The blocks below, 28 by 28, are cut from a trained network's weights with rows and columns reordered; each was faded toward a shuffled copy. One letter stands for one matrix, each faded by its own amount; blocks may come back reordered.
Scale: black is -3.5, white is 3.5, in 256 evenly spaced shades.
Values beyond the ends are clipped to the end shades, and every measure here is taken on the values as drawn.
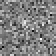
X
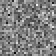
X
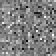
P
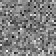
X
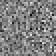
X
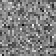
X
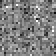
P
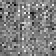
P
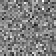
X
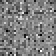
P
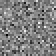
X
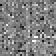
P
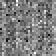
P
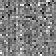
P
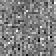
P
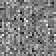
P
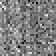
P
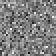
X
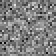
X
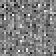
P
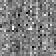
P
